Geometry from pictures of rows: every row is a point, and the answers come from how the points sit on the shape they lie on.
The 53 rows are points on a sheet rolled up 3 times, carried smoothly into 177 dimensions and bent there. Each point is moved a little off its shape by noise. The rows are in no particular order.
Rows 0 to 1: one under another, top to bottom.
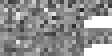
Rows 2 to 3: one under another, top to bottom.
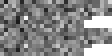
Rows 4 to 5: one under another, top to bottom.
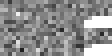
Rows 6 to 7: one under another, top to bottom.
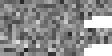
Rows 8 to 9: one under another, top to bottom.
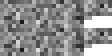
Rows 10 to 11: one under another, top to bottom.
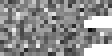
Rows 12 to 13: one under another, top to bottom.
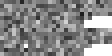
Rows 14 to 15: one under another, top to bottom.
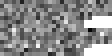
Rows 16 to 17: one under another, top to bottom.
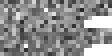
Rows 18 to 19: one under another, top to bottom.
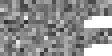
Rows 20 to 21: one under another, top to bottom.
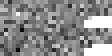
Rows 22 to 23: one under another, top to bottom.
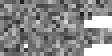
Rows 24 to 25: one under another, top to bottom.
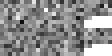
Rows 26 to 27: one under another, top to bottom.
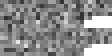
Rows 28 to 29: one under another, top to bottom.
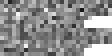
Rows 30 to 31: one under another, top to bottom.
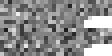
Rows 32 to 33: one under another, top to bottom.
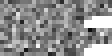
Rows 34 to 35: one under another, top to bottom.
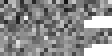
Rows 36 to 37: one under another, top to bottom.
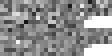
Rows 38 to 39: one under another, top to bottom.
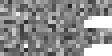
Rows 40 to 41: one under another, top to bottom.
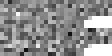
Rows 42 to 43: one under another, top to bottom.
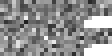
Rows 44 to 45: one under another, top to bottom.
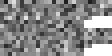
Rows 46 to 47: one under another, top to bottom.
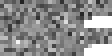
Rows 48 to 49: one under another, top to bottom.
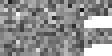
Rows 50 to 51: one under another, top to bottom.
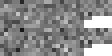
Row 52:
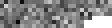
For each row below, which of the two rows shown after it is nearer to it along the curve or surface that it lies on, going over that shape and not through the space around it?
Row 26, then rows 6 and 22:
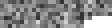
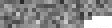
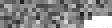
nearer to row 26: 22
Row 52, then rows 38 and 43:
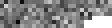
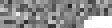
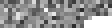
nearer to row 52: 38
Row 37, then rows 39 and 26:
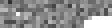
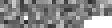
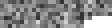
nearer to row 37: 39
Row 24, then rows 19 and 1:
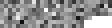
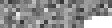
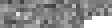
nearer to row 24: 19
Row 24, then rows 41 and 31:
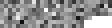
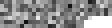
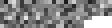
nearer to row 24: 41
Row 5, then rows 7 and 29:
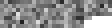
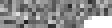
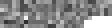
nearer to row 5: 7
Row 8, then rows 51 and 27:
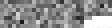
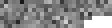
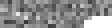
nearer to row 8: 51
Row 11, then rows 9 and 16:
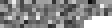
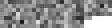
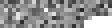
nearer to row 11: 16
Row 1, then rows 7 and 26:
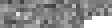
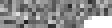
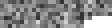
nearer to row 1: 7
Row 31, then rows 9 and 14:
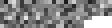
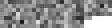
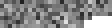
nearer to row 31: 14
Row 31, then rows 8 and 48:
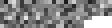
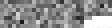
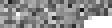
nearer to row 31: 48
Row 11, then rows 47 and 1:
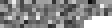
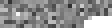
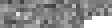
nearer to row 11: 47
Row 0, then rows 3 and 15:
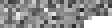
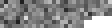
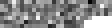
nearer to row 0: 15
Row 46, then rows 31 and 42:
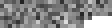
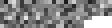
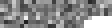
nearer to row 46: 31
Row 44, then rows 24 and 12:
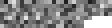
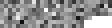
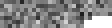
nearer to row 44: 12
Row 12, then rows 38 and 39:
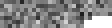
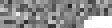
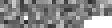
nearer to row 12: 38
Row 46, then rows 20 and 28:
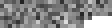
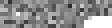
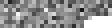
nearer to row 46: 20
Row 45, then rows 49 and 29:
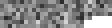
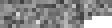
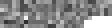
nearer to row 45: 49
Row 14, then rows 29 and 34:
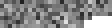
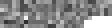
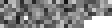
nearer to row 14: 34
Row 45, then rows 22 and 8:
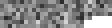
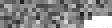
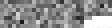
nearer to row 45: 22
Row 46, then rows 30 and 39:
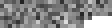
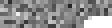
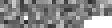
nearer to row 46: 30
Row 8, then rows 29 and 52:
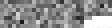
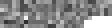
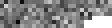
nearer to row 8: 52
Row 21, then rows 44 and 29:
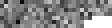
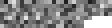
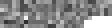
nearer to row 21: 44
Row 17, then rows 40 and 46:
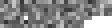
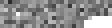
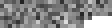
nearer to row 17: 40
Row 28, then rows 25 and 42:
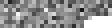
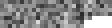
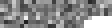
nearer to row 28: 25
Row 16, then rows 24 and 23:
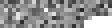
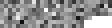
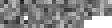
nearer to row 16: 24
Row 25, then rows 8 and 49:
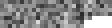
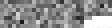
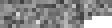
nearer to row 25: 8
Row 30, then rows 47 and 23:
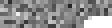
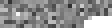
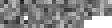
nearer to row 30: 47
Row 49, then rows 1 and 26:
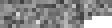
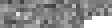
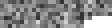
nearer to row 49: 1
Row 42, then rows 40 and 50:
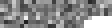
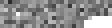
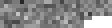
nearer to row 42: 40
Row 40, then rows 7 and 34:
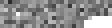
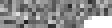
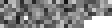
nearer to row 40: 7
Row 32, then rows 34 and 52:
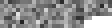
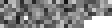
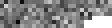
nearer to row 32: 52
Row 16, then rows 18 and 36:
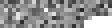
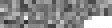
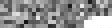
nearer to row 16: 36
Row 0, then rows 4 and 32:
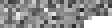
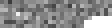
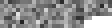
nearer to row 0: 32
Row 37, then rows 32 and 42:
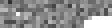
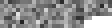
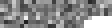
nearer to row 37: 42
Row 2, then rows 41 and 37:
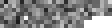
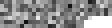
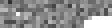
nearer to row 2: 41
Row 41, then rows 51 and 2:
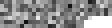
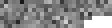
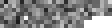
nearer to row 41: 2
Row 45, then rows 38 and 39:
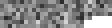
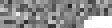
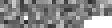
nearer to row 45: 38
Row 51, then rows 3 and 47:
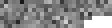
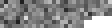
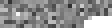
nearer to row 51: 3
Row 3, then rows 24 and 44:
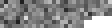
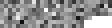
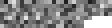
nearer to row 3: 44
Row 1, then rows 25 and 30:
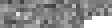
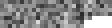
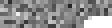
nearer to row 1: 30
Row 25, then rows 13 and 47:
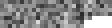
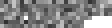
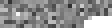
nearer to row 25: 47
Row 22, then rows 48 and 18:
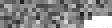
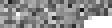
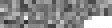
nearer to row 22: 48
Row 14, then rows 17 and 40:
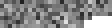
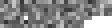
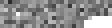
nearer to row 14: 40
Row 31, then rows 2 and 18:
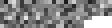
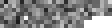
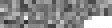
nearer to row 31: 2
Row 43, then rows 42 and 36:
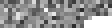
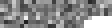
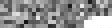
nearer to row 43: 36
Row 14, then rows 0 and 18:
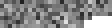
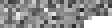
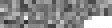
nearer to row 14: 0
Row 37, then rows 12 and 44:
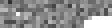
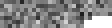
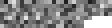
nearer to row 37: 12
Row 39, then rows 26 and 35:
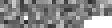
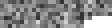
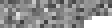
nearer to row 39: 35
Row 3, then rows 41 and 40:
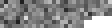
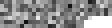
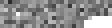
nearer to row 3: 40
